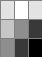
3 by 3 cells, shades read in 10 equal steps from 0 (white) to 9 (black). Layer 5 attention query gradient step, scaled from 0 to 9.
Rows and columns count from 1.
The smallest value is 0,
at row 1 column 2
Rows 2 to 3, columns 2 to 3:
4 7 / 7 9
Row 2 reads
2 4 7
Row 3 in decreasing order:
9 7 4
